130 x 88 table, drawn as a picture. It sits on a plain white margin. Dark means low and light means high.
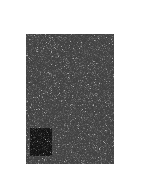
Average level on the scale: 30%. Ninth with the lowest average: bottom left. Odd patch: lower, in the bottom left. Stripes: none.
